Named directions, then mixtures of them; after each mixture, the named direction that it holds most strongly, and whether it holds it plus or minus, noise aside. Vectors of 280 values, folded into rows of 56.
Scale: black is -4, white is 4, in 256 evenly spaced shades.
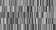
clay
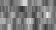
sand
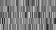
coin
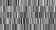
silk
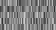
silk, minus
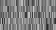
coin, plus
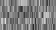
clay, plus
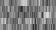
sand, plus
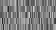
coin, plus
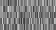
silk, plus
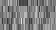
silk, minus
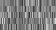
coin, minus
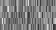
coin, minus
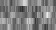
sand, plus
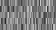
clay, minus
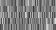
coin, minus
